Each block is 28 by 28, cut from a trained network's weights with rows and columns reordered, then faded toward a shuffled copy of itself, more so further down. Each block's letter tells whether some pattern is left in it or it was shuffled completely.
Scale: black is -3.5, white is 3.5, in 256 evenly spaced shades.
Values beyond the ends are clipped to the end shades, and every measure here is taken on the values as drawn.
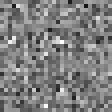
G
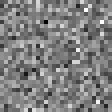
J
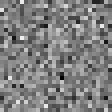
J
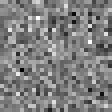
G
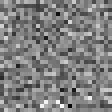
G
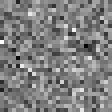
J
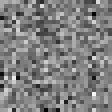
G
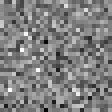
J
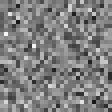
J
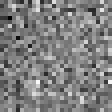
G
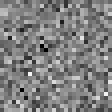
J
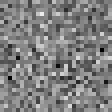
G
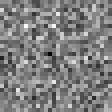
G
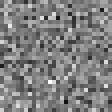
G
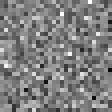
J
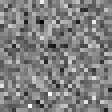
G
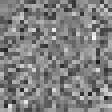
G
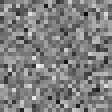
J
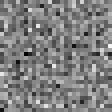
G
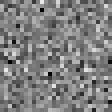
J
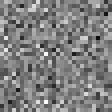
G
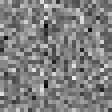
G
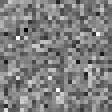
J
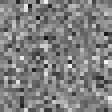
G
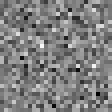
J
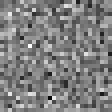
G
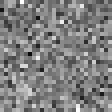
J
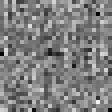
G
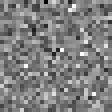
J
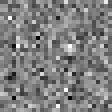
G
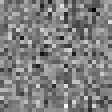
G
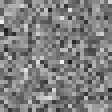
J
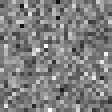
J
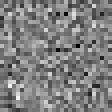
G
